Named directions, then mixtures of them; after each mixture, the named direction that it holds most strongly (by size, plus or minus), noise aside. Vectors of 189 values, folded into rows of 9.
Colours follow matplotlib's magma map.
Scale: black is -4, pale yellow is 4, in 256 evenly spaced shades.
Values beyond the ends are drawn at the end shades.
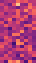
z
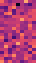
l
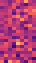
z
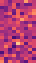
l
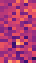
z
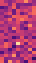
l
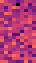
z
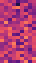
z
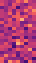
z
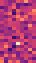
l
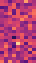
l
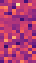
l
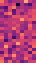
l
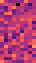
l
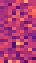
z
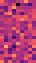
l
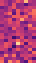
l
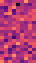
l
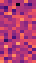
l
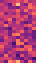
z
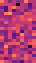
l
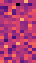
l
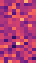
l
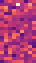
l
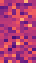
l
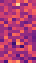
z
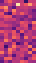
l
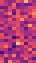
l
